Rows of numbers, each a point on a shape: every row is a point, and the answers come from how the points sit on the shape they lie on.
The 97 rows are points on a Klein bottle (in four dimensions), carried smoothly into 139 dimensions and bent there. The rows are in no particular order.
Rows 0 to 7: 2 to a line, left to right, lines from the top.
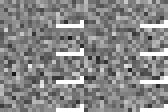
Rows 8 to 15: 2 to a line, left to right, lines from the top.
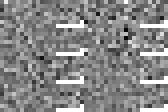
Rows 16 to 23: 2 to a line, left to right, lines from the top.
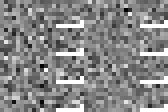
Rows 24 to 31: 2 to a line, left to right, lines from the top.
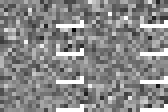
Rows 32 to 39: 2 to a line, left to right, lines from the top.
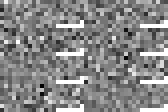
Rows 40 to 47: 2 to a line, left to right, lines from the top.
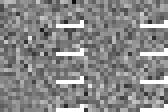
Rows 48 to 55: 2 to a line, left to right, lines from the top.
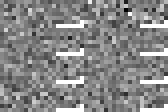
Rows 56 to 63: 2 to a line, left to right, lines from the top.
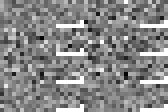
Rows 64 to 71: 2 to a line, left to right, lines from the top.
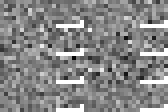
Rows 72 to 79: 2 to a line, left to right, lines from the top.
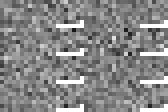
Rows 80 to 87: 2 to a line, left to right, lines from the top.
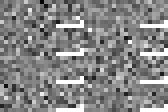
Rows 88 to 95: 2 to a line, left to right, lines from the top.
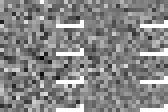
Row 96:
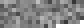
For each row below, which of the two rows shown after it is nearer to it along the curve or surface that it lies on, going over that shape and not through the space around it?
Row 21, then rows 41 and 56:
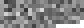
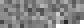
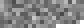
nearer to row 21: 56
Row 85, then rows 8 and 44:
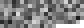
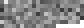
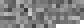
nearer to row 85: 44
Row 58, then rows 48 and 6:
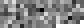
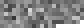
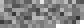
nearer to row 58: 6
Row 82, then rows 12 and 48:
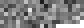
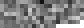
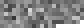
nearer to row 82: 12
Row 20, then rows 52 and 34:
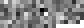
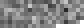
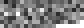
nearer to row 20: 52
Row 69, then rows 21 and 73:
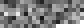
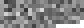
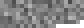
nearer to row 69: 21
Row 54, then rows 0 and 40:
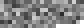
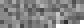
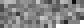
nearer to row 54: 0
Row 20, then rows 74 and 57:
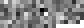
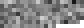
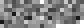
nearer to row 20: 74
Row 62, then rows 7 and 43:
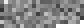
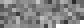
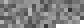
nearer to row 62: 7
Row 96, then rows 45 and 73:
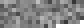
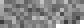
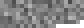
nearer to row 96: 45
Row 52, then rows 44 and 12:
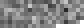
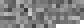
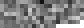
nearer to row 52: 44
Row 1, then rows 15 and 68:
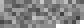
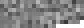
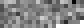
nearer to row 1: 15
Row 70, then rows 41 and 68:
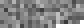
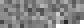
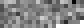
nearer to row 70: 41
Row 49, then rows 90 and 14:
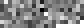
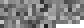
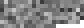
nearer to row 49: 90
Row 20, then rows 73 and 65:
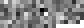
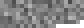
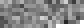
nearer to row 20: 65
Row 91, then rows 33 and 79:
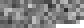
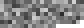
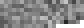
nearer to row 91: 79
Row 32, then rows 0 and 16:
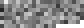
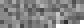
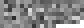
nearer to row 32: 0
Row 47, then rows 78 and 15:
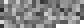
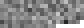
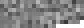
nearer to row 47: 15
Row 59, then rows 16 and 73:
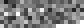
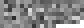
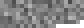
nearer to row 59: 16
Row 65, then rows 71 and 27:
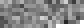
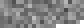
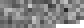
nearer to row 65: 27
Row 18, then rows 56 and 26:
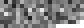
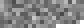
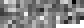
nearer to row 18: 56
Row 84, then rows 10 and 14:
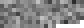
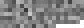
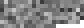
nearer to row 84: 14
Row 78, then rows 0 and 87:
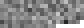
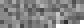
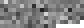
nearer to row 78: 0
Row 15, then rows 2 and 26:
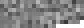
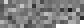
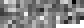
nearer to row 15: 2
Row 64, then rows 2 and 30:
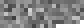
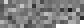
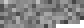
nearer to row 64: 2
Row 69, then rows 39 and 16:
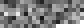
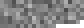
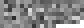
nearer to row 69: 16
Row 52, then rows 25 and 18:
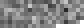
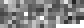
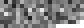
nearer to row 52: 18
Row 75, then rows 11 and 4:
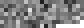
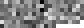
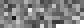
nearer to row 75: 11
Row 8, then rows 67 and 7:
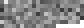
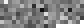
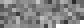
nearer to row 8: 7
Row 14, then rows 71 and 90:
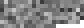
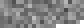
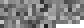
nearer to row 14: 90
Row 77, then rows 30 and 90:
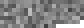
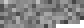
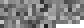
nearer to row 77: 90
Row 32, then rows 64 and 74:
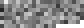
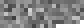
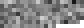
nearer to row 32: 74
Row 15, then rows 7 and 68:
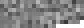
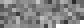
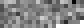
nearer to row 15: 7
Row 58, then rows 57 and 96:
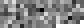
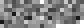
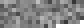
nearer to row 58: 96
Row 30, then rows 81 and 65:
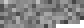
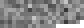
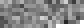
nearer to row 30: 65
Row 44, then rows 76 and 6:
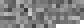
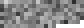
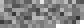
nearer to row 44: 6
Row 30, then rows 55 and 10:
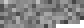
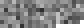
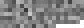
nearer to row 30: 55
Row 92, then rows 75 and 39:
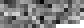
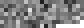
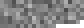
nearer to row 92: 75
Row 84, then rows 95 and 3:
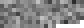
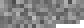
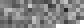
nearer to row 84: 3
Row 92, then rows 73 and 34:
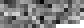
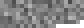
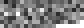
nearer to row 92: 34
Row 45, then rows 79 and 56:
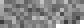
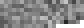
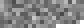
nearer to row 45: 56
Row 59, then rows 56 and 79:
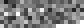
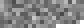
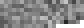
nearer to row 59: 56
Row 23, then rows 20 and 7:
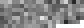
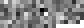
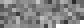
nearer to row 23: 7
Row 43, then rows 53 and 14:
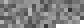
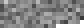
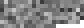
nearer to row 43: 14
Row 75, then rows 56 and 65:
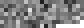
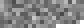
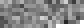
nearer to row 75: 56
